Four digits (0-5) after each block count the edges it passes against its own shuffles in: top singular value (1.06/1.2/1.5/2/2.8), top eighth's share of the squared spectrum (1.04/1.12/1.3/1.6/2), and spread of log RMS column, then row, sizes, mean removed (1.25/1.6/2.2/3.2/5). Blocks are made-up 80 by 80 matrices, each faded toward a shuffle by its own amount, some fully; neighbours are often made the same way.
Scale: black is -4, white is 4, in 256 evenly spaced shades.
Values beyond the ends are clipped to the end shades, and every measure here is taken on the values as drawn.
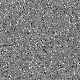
1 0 0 0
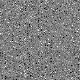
1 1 2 0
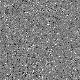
0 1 1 0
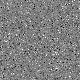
0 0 0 0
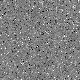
0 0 0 0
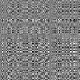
5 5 4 4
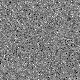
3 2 0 0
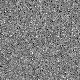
1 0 0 0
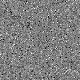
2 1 0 0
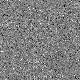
1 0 0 0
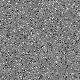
0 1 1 0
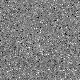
0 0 0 0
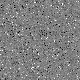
0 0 0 0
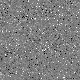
0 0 0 0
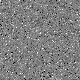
0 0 0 0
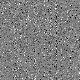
2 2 2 0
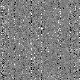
2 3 3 0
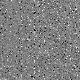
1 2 2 0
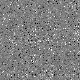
2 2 1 1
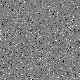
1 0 0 0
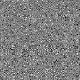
4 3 2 2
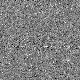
1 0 0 1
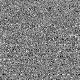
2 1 0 2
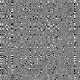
5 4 3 2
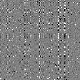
5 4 3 2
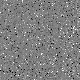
2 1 0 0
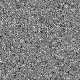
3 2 0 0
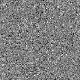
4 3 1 1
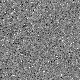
1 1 0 0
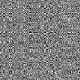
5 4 3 3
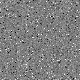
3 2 0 0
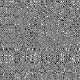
4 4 2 3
